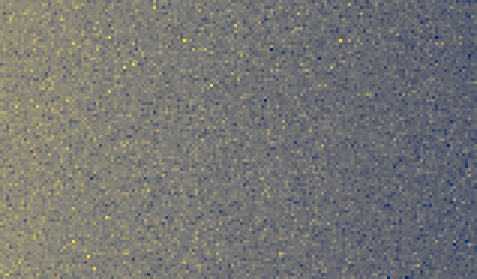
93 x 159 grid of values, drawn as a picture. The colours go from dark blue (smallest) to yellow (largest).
The grain is fine, like static. There are no regular stripes. The field climbs toward the left. No single row or column stands out from its neighbours.
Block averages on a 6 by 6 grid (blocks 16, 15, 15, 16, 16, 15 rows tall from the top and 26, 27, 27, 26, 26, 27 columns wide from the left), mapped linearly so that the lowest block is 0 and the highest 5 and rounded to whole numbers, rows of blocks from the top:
5 4 3 2 1 0
5 4 3 2 1 0
5 4 3 2 1 0
5 4 3 2 1 0
5 4 3 2 1 0
5 4 3 2 1 0
